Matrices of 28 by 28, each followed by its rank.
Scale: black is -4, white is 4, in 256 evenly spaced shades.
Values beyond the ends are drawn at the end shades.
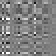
two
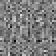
five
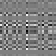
one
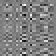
two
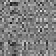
five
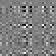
two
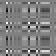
one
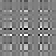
one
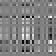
one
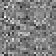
five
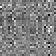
five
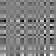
one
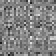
five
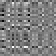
two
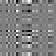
one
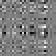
two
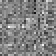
five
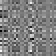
two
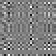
two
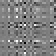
two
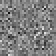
five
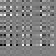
one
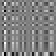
one
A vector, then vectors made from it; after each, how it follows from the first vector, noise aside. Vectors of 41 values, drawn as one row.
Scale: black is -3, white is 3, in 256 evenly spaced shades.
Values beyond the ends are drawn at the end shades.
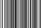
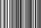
wrapped around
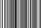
copied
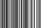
wrapped around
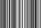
wrapped around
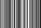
wrapped around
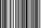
wrapped around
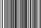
copied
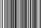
copied
